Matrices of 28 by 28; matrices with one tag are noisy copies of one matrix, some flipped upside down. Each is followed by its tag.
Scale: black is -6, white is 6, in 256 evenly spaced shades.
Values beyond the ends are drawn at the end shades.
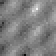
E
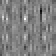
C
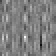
C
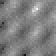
E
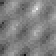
E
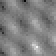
E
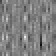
C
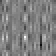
C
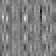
C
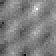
E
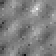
E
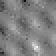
E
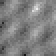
E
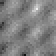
E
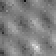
E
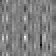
C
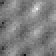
E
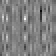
C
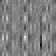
C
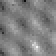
E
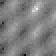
E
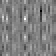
C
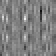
C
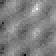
E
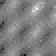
E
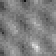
E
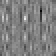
C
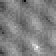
E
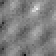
E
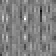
C
